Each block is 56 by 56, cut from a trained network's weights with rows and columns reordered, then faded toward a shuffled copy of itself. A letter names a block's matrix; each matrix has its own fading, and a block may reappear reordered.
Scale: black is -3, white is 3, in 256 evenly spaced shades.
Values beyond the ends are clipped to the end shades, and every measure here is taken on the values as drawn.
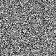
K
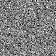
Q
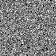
K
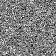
Q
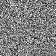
K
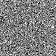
Q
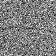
K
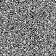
K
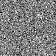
Q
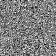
K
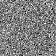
Q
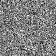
K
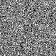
Q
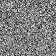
K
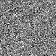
Q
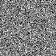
Q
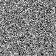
K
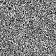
K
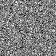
K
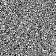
Q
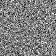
K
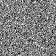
Q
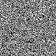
Q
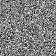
Q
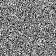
K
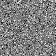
Q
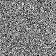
K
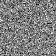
Q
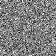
K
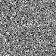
Q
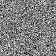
K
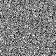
K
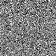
Q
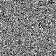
K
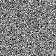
Q
